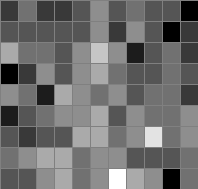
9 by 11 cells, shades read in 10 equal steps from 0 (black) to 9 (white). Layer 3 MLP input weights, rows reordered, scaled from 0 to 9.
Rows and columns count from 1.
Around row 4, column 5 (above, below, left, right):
5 5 3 6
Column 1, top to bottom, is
2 3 6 0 5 1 3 4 3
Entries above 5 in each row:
0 0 2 1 1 1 3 2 3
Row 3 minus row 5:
1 0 3 -3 0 3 0 -2 -1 0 0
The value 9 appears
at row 9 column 7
